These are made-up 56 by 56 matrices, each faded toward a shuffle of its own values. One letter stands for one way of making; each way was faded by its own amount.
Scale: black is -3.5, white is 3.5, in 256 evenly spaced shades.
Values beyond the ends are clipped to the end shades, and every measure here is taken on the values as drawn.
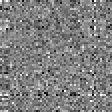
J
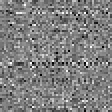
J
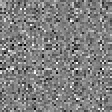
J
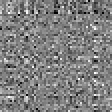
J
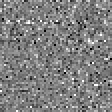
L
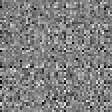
J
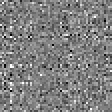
J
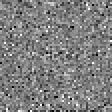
L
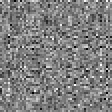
J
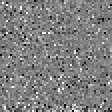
L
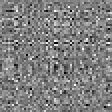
J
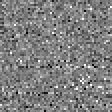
L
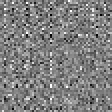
J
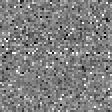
L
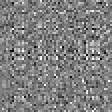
J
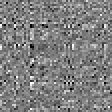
J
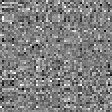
J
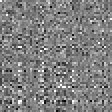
J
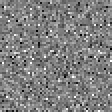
L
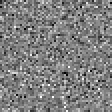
L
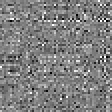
J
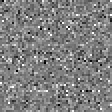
L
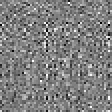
J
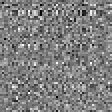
J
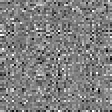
J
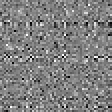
J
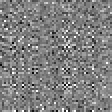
J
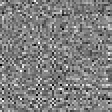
J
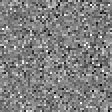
L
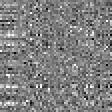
J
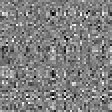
J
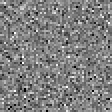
L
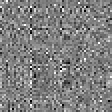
J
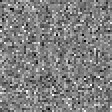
L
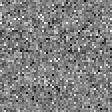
L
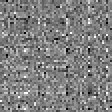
J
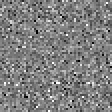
L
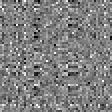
J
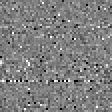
L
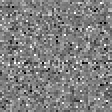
L
